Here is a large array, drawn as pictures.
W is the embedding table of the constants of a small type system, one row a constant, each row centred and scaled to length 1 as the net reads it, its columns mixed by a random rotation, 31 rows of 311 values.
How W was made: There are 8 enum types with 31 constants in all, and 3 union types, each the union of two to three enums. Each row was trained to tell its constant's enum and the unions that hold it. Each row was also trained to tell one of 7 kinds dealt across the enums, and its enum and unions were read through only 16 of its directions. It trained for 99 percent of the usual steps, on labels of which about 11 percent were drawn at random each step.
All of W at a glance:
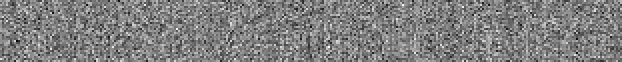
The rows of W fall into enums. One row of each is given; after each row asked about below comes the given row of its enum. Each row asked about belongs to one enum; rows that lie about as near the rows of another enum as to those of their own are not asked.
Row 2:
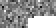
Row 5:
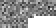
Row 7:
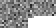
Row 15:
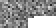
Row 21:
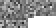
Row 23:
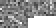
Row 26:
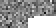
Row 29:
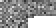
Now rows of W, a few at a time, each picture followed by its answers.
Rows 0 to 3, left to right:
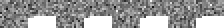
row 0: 26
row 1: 21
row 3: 15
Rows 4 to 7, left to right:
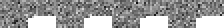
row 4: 21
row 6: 29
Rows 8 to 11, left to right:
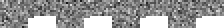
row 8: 2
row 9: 7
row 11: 7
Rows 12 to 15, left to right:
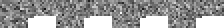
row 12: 15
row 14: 7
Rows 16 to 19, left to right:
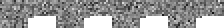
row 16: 21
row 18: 5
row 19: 26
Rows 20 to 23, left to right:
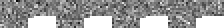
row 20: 7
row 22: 5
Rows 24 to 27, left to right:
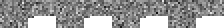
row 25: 5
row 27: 15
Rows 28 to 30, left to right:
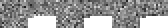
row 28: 5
